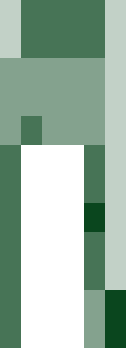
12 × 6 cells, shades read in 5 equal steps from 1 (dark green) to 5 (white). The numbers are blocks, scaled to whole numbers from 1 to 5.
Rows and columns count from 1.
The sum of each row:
16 16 19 19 18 23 23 22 23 23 21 21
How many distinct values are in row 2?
2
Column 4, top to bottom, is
2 2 3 3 3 5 5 5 5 5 5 5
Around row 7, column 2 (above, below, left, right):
5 5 2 5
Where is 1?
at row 8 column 5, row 11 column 6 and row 12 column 6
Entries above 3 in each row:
2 2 1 1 1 4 4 4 4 4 3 3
